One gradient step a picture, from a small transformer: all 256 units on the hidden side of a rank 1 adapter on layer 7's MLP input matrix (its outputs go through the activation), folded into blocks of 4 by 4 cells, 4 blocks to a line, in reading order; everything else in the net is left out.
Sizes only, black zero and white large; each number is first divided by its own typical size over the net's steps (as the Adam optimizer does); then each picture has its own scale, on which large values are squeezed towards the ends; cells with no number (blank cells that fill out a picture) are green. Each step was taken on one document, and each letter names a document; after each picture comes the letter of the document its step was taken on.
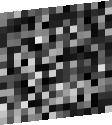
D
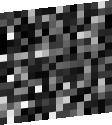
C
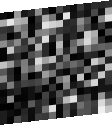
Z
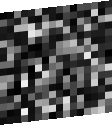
Z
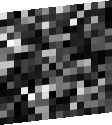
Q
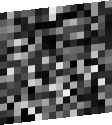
D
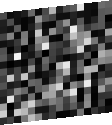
C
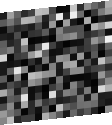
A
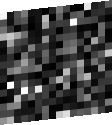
Q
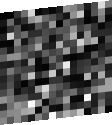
C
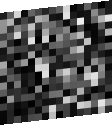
Z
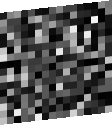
C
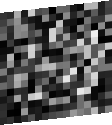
Z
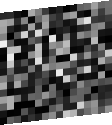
Z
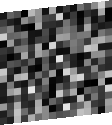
A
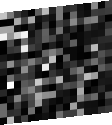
Q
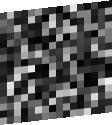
A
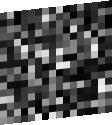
C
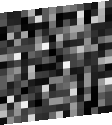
C
